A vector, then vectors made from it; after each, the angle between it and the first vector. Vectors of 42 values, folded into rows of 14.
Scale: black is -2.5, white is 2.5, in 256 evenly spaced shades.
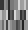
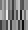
partly aligned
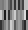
orthogonal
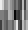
partly opposed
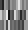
nearly parallel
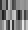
orthogonal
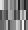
nearly opposite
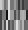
nearly opposite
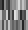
nearly parallel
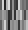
orthogonal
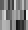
partly aligned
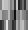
partly opposed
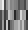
nearly opposite
